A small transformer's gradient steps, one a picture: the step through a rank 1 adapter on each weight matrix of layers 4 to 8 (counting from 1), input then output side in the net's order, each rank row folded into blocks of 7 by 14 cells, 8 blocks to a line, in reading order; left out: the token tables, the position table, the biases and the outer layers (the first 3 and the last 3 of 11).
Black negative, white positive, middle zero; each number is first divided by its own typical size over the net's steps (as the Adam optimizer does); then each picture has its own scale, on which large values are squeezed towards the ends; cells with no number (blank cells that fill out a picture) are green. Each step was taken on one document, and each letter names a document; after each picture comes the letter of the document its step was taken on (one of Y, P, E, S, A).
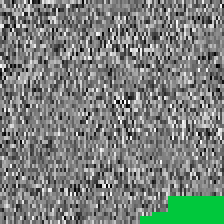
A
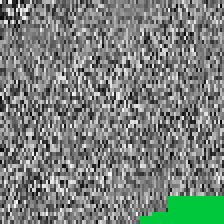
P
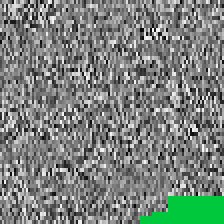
P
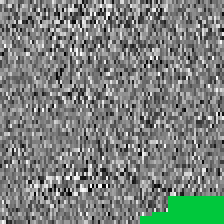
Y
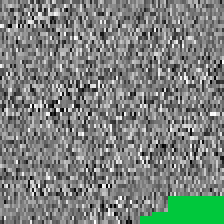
A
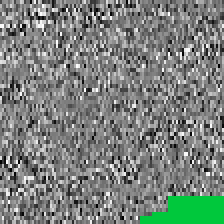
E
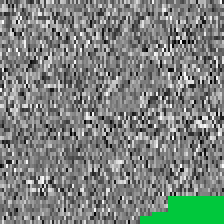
A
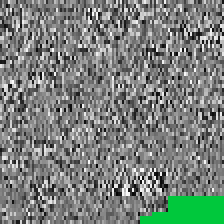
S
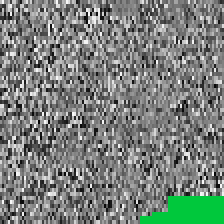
E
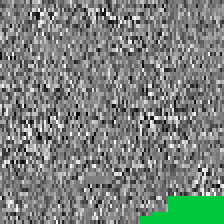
E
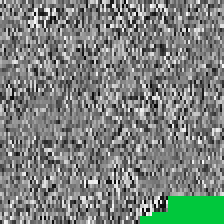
S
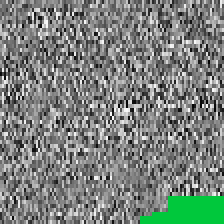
P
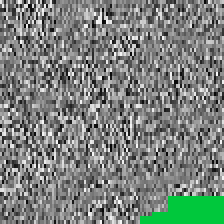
P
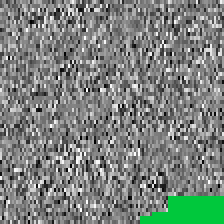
Y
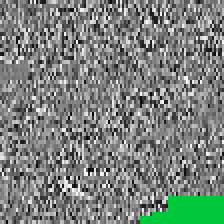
S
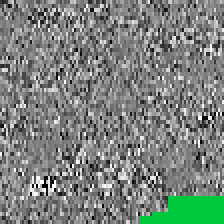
Y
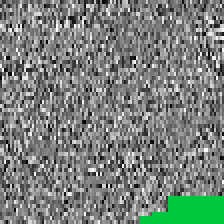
A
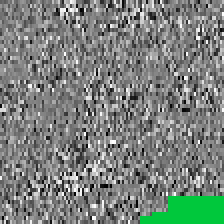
Y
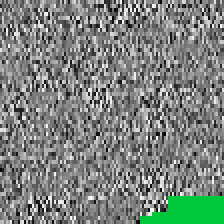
S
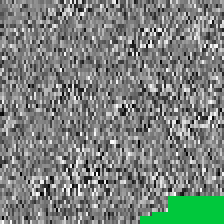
Y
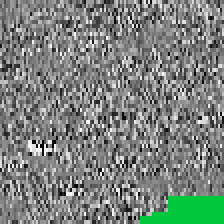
S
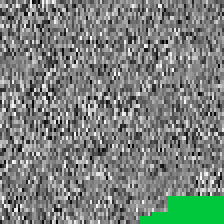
E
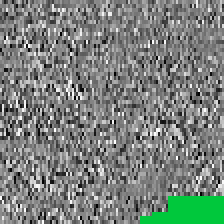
E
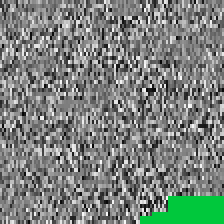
S
